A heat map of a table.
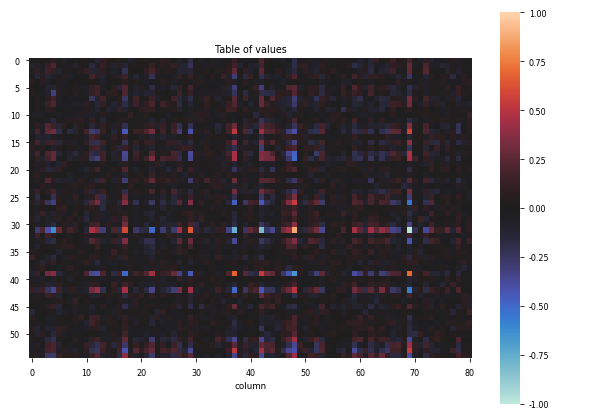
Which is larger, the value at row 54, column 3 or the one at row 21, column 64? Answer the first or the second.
the second
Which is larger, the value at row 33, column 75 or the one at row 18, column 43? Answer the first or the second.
the second
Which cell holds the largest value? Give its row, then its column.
31, 48
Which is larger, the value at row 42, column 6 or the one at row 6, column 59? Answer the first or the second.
the second
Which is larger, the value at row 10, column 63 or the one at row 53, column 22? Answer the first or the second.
the second
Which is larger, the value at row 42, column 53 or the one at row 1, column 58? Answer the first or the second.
the second
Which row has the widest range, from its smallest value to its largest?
31
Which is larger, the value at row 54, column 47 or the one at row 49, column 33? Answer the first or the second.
the first
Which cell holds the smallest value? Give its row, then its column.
31, 69
